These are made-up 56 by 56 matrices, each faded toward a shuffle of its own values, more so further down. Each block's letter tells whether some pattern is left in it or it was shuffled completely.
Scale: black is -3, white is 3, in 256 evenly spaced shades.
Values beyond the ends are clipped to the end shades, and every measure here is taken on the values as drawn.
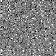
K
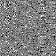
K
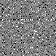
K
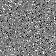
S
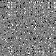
K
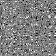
K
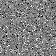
S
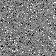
S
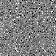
K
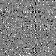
K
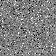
S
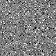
K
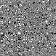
K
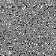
K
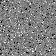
S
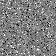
S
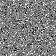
S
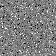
S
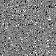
K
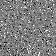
S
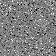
S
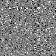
K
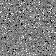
S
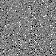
K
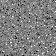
S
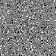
K
